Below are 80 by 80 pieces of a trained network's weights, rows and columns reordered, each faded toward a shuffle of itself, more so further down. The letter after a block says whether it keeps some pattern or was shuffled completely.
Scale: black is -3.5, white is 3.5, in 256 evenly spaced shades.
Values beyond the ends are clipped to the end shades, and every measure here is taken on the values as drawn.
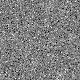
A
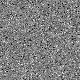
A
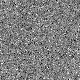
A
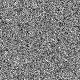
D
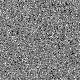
A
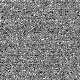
D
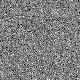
A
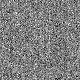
D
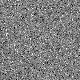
A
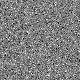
A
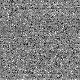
D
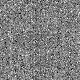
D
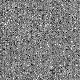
D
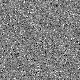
A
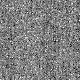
D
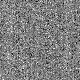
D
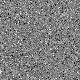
A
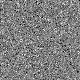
A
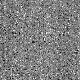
D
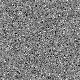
A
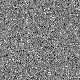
A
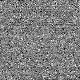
D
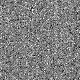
D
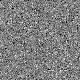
A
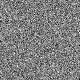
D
